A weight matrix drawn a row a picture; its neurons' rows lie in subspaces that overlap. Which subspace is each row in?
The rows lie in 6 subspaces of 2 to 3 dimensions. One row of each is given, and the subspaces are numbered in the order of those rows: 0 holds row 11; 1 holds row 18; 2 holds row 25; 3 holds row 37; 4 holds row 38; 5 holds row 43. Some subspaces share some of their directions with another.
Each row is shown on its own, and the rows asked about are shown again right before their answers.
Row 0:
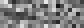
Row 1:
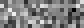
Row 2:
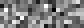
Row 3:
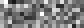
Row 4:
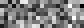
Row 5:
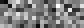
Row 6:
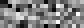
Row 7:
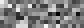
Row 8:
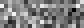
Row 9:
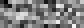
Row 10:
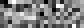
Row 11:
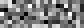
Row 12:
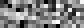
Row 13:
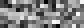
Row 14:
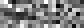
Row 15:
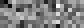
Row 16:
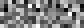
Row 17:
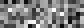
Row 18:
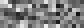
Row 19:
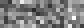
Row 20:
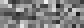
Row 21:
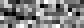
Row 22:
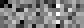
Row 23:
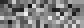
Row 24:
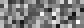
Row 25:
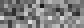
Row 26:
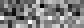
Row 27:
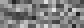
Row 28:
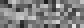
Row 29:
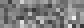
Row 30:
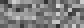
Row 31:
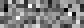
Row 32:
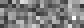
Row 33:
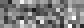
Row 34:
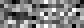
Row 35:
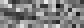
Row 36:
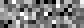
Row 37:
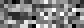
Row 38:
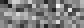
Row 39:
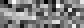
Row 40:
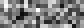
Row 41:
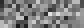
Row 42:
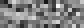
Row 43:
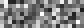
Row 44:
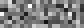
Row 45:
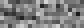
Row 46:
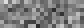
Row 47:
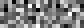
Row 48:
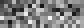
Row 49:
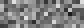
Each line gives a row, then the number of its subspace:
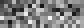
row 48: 2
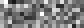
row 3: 5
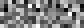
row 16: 0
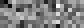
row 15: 3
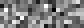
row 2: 1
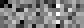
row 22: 3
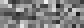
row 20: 0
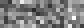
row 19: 4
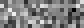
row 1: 3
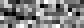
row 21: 2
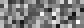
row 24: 5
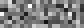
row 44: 0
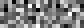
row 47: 0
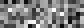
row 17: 3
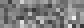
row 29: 4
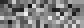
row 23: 2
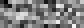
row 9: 0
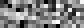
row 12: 5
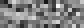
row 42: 0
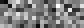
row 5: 4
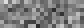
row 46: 3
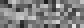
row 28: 4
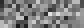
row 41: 1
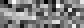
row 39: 1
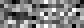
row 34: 3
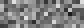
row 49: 1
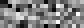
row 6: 1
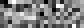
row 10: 5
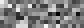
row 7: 1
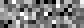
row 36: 1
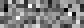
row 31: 0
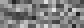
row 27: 3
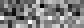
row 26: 2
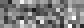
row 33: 4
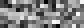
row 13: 4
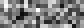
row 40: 0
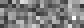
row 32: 4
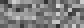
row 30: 1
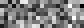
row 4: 4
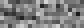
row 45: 2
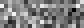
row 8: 3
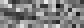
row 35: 2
